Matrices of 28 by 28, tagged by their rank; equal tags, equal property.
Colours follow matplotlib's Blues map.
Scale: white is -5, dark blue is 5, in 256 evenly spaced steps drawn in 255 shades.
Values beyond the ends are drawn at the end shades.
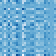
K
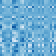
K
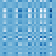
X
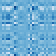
K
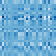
K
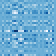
K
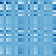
X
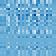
K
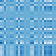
X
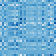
K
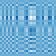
X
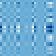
X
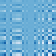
X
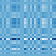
X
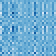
K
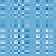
X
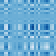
X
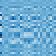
K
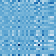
K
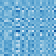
K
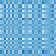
X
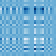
X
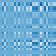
X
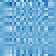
K
